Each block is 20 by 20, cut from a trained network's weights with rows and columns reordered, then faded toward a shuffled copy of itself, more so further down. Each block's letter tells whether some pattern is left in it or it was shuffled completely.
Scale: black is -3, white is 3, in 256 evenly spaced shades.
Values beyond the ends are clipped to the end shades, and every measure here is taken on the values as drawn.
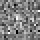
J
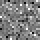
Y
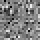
J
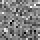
Y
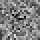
Y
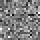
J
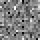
Y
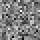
Y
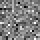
Y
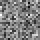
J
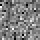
Y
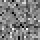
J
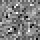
Y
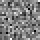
Y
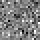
J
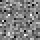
Y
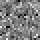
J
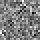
Y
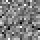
J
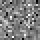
Y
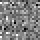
J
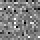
J
